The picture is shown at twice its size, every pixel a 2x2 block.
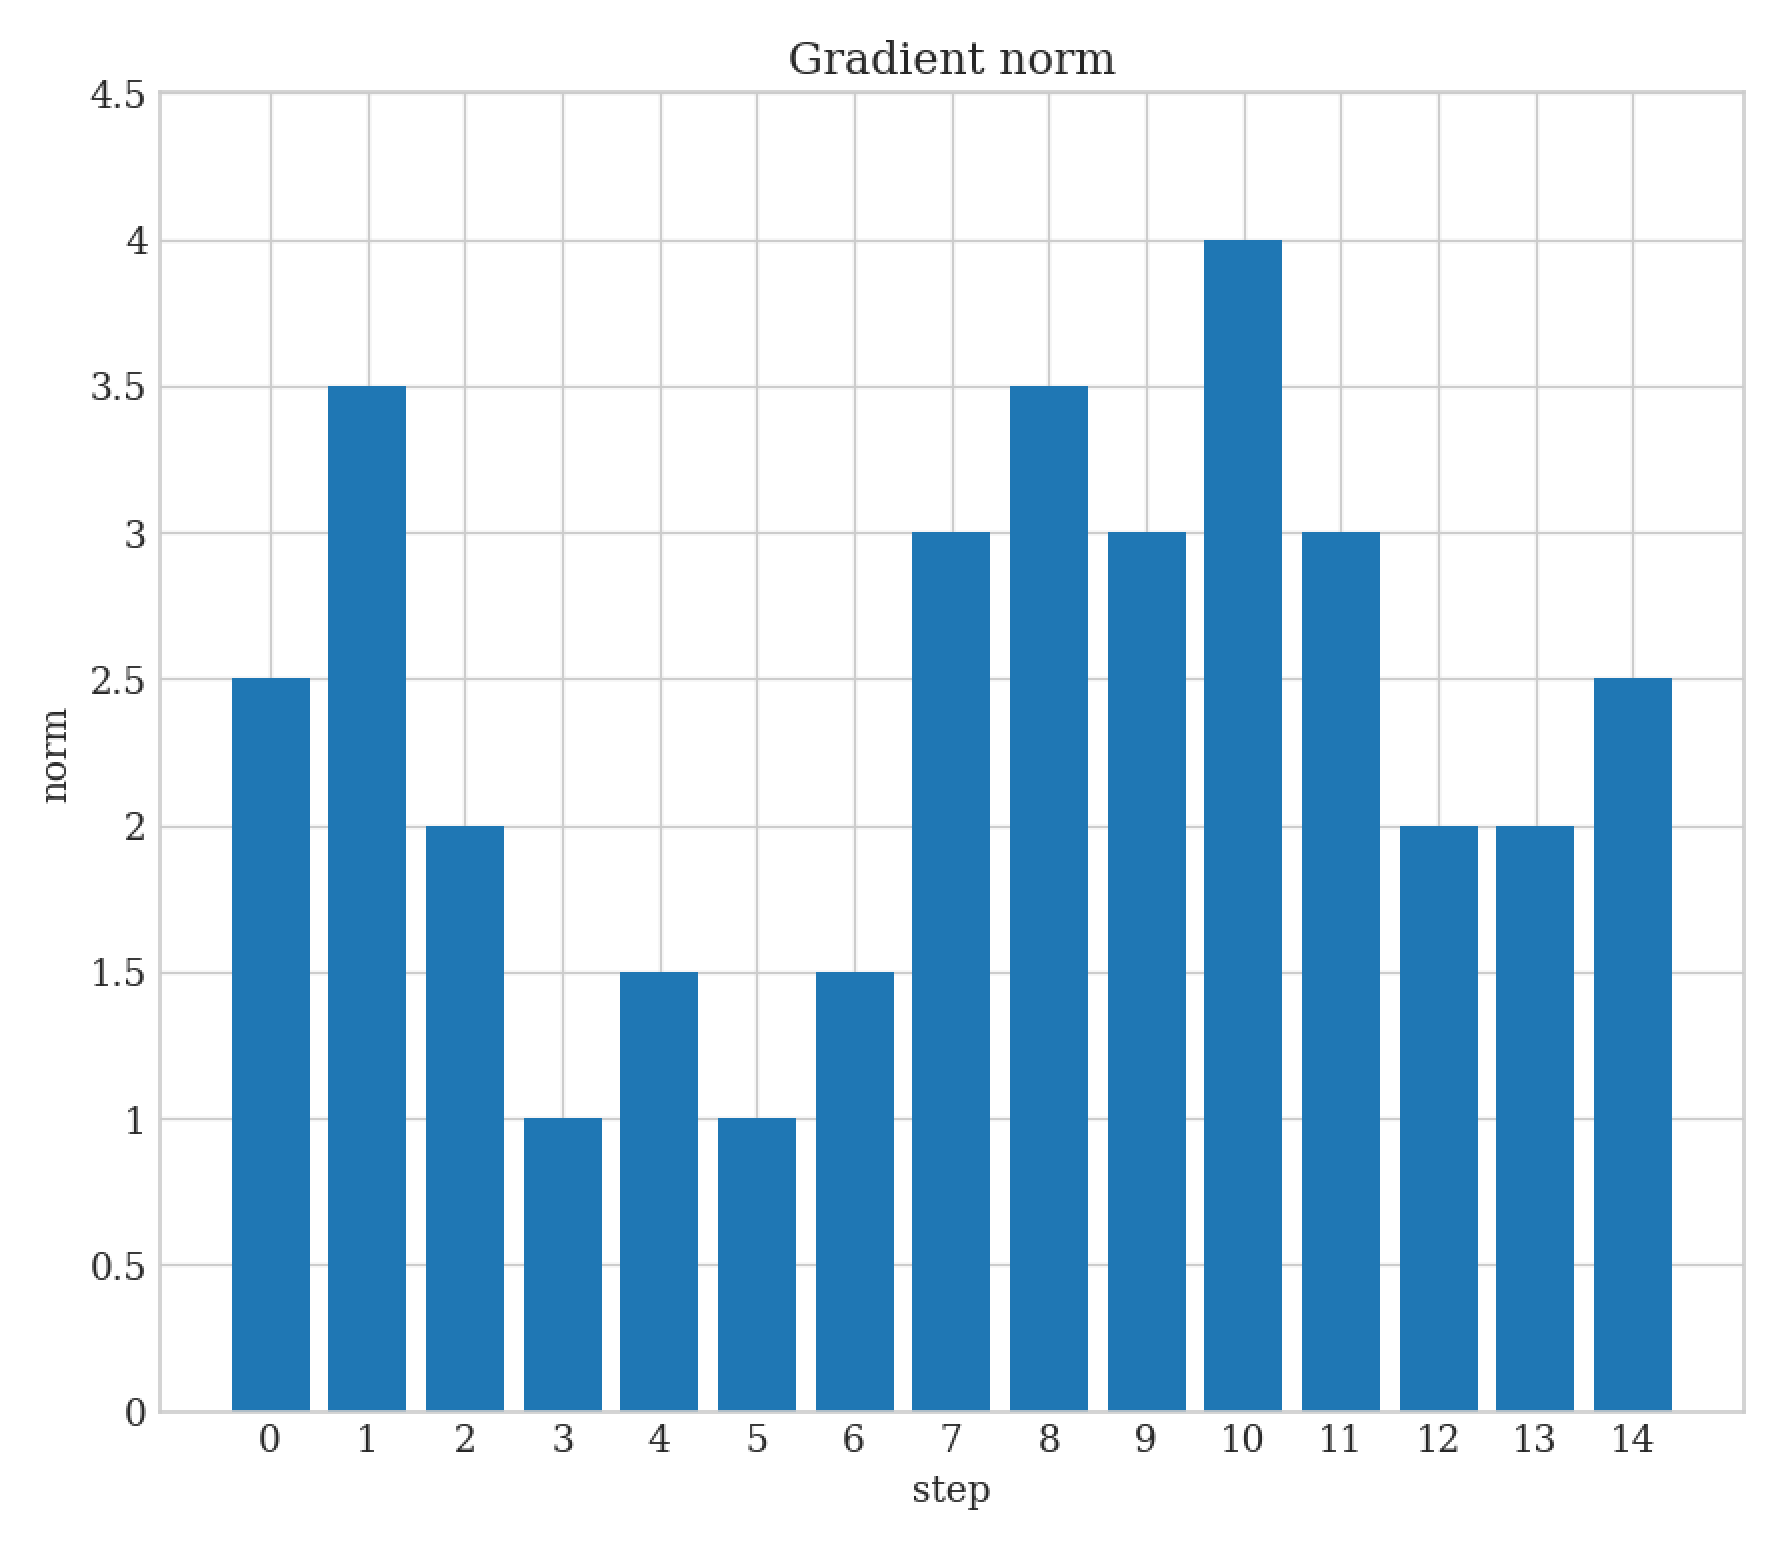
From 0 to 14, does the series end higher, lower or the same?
the same
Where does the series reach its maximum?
10
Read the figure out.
Title: Gradient norm
x-axis: step, ticks 0 1 2 3 4 5 6 7 8 9 10 11 12 13 14
y-axis: norm, ticks 0 0.5 1 1.5 2 2.5 3 3.5 4 4.5
Values:
2.5 3.5 2 1 1.5 1 1.5 3 3.5 3 4 3 2 2 2.5
